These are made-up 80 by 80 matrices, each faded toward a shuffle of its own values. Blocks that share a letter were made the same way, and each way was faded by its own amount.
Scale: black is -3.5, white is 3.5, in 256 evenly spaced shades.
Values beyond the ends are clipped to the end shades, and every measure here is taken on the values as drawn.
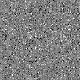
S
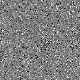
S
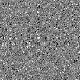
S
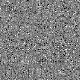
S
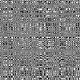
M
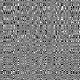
M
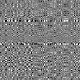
M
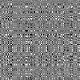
M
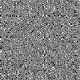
S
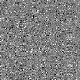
S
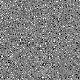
S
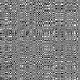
M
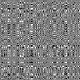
M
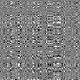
M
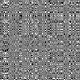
M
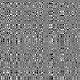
M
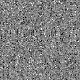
S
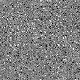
S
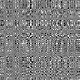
M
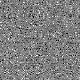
S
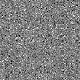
S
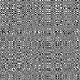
M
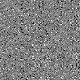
S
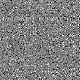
S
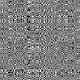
M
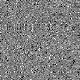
S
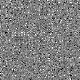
S
